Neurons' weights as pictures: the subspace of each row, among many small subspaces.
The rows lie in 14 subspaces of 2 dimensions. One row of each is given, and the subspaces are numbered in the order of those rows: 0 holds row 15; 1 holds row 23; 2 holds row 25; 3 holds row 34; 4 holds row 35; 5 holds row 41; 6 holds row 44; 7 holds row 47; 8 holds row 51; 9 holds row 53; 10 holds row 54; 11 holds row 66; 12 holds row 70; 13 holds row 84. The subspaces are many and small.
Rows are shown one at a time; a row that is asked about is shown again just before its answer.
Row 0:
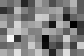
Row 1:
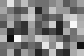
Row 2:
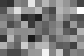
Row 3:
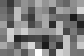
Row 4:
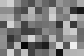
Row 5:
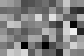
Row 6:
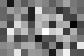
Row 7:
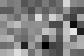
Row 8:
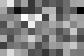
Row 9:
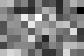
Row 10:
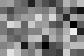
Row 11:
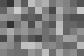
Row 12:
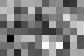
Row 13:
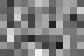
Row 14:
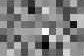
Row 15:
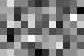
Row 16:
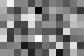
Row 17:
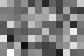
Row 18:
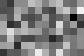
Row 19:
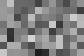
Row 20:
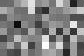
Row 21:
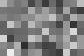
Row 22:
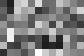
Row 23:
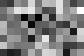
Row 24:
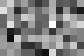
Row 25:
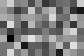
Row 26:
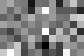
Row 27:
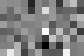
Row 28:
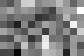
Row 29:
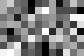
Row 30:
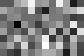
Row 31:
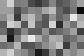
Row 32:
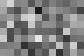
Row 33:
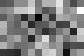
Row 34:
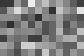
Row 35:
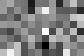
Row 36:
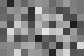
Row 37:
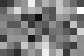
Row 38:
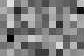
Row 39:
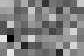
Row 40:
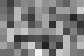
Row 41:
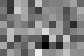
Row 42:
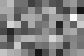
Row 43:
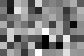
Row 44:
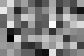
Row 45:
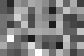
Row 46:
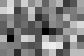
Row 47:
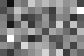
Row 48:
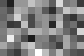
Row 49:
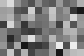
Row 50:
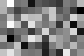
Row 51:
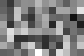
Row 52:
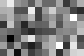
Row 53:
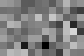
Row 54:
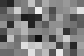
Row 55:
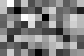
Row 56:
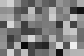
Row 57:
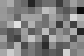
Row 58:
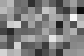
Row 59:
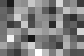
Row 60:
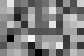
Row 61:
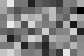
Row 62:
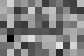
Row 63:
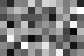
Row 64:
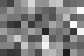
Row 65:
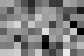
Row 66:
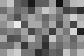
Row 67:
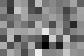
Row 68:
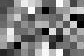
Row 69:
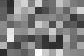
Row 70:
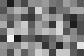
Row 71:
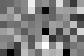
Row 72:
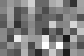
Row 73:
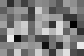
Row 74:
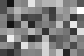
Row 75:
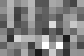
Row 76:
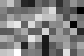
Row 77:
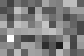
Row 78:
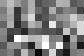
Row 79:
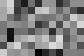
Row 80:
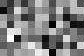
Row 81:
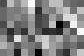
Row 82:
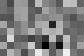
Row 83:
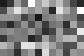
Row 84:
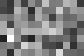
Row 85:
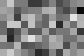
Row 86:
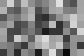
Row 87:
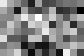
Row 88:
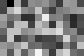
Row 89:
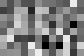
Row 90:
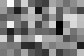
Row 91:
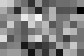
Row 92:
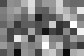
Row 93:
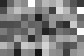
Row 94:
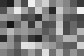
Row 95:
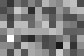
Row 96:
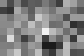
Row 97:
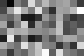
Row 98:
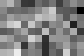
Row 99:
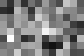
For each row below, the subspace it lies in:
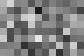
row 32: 10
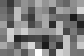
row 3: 8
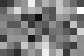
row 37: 12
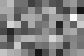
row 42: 8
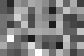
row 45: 11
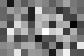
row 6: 10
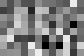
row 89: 11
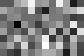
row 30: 11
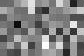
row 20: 11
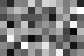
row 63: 2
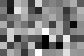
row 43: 5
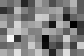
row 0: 6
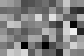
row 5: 9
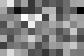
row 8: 1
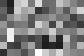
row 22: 5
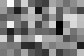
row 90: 3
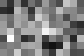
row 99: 13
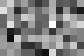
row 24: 6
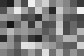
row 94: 3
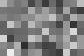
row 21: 13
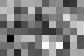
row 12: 2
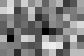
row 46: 13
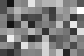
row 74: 7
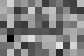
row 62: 2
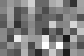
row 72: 0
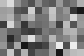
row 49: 9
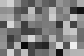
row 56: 9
